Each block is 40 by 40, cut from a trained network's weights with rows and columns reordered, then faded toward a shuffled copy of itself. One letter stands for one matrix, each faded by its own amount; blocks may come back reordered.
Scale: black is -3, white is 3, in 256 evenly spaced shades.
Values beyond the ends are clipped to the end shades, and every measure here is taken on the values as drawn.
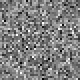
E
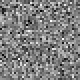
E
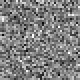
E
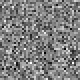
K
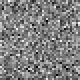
E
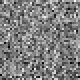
K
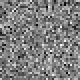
E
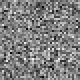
K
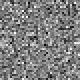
E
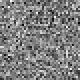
K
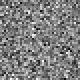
E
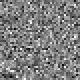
E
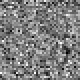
K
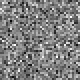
E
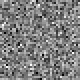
E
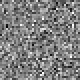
E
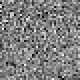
E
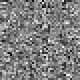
E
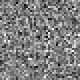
E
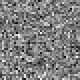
E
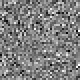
K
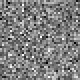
E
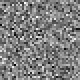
K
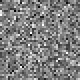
E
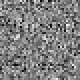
K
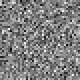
E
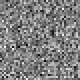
K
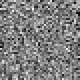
E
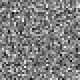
E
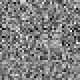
K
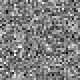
K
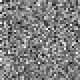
E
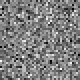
E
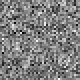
K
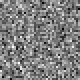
E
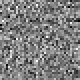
K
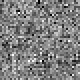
K
